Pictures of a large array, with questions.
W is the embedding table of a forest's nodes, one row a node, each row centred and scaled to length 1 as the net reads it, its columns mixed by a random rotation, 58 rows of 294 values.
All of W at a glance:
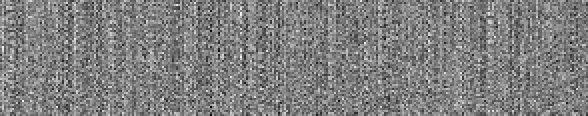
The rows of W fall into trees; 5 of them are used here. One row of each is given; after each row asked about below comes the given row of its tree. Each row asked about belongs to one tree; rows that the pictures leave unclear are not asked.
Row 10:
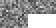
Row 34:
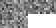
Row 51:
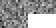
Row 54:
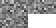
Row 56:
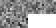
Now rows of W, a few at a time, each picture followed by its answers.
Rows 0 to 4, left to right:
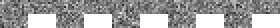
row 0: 51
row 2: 56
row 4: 10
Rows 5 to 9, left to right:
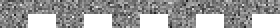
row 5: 56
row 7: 10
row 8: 51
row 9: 56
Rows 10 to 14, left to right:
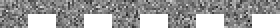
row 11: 10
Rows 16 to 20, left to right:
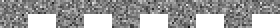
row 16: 10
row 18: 56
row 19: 56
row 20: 10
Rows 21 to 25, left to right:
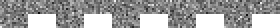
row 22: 34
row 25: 10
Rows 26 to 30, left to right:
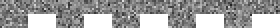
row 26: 54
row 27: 10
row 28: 10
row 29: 10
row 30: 34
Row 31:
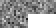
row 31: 56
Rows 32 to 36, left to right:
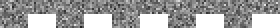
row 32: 10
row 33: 54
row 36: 56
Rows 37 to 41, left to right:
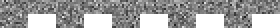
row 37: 54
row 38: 56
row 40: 10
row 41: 10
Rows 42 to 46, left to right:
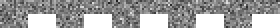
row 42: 56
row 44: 54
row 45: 56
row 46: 51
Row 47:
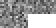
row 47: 10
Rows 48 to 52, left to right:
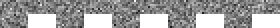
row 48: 56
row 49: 54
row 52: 54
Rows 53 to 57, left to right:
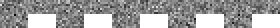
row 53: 56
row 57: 56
